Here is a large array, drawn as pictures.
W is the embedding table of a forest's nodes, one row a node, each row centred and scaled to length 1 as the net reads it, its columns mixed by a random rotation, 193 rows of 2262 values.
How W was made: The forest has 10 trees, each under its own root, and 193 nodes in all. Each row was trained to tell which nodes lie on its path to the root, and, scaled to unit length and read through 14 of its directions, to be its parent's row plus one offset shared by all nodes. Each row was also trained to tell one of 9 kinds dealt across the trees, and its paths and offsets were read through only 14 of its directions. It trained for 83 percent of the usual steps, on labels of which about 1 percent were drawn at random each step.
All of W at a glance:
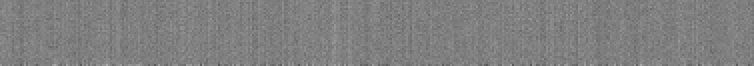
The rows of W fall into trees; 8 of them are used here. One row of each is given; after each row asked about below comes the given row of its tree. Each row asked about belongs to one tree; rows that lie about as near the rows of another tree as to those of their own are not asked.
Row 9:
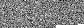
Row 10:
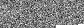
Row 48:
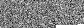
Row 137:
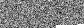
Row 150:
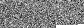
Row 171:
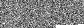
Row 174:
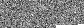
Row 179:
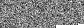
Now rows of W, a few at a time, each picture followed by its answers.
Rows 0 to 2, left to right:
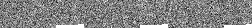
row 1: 10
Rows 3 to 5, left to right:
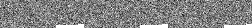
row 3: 150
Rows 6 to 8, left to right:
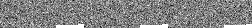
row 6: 150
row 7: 9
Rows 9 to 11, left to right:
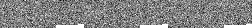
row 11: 10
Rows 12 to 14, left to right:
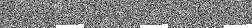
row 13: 174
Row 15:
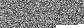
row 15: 174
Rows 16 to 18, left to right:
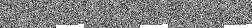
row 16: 10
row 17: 179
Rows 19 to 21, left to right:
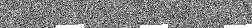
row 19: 150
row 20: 150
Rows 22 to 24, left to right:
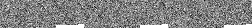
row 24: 150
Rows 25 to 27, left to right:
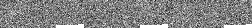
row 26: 10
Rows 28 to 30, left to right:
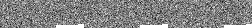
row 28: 9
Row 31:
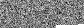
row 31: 174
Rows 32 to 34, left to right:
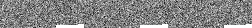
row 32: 9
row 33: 150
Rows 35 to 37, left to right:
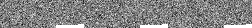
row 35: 179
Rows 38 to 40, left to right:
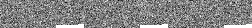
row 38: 10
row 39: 10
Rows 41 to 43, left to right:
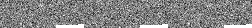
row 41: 10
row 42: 150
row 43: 10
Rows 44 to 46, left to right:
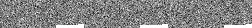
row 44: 9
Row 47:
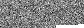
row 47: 174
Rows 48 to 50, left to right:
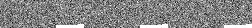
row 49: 10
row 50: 9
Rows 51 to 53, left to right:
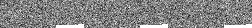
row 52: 150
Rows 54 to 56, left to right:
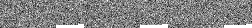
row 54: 10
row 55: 171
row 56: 179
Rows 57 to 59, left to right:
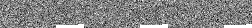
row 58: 171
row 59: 150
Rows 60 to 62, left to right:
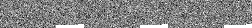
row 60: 150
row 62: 171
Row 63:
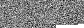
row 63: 10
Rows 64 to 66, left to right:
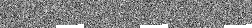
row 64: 171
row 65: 9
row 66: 179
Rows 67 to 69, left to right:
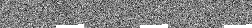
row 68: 48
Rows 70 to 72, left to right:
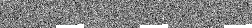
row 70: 137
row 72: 171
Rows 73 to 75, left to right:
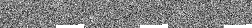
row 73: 10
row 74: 171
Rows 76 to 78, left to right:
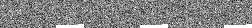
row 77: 174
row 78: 150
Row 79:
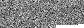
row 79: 171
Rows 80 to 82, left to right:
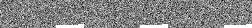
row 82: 150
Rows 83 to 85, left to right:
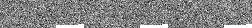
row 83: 171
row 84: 171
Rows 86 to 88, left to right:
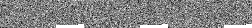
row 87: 150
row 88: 171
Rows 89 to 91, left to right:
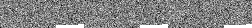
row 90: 171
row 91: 174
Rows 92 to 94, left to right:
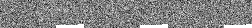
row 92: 48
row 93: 174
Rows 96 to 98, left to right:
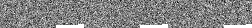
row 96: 48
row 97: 171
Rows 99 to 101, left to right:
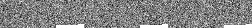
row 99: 150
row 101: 9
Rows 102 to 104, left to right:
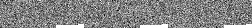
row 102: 171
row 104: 171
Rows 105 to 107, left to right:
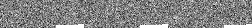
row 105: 150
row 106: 171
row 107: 171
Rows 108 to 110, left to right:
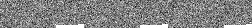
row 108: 174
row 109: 150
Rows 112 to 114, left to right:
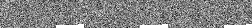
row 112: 48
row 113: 150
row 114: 150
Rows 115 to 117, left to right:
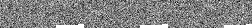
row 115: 10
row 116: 174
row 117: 174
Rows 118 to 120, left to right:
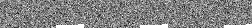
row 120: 137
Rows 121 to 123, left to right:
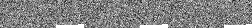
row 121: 171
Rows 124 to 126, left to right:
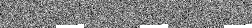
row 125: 150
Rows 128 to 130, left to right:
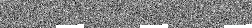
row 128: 137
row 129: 10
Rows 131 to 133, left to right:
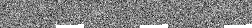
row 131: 171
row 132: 171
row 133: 179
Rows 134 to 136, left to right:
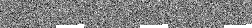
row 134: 48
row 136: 179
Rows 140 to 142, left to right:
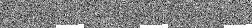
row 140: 171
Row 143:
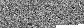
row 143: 48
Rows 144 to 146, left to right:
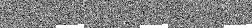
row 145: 10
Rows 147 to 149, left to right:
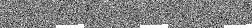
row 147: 174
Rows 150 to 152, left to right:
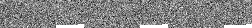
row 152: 179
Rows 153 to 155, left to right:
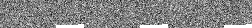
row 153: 171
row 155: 9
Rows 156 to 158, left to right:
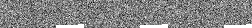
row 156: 174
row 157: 150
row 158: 10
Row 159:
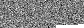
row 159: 171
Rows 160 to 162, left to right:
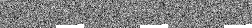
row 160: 137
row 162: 171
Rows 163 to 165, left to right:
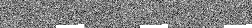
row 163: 150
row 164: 48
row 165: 150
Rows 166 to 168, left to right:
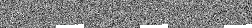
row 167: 48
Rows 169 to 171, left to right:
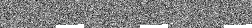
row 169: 150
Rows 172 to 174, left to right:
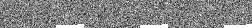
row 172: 9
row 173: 171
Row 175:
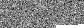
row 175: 174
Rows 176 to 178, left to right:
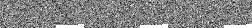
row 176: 171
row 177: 179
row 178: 10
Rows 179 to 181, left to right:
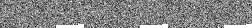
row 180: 10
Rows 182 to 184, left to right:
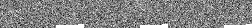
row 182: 150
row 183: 10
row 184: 9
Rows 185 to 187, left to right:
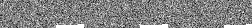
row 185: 9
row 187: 174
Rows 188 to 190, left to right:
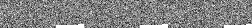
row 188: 10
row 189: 48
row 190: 10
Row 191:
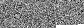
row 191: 150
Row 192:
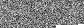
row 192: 174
